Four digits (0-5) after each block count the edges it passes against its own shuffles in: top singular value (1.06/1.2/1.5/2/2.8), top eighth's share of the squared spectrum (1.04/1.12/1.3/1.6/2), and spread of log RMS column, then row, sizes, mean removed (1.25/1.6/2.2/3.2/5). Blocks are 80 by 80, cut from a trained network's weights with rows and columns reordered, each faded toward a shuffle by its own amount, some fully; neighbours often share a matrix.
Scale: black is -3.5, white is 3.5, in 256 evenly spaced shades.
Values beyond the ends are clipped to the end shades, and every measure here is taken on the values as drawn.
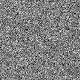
2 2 0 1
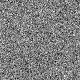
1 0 0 0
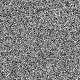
1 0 0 0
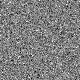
0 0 0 0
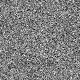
0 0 0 0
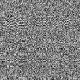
4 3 1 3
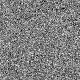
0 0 0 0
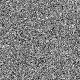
0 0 0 0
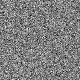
2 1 0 0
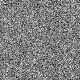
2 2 0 1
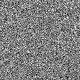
1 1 0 0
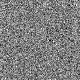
2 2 0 1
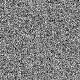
2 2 0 1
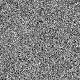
2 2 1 0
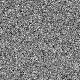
1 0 0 0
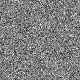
2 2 0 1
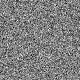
1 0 0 0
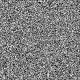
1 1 0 0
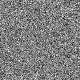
1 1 0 1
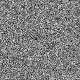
0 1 0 0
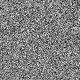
1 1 0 0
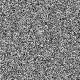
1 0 0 0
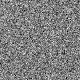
1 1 0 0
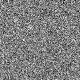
2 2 1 0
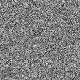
3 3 0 1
